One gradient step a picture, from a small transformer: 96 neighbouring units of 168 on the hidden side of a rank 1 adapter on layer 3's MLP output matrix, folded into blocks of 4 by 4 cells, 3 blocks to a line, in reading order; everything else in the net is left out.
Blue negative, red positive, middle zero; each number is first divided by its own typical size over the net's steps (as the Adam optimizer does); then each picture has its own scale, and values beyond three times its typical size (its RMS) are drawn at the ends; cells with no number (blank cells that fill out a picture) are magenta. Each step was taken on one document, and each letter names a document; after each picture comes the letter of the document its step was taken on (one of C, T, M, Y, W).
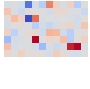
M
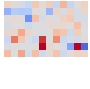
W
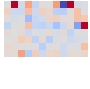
W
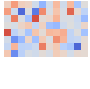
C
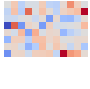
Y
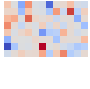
M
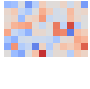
C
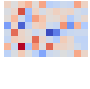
C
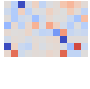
M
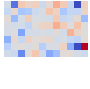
W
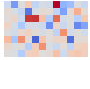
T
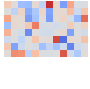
M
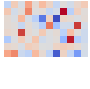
Y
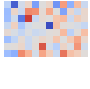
T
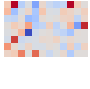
W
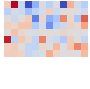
W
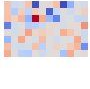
T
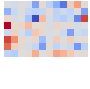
T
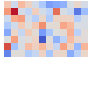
C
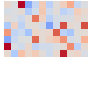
M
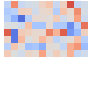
C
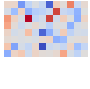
M
